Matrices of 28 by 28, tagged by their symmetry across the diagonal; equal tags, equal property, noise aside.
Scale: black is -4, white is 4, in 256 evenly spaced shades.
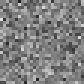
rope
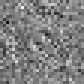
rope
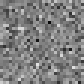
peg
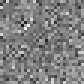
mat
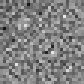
mat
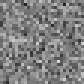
peg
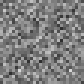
mat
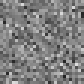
rope
